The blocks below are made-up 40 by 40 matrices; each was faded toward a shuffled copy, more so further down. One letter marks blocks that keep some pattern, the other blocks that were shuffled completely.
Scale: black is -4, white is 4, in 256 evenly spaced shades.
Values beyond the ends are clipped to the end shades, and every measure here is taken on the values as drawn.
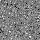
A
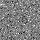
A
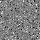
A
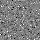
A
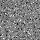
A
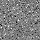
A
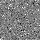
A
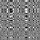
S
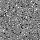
A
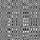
S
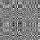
S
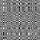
S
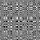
S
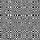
S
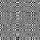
S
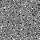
A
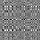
S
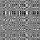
S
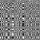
S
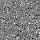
A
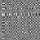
S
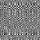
S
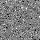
A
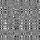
S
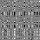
S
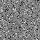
A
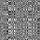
S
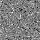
A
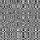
S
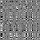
S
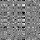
S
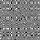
S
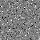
A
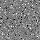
A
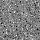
A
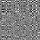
S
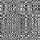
S
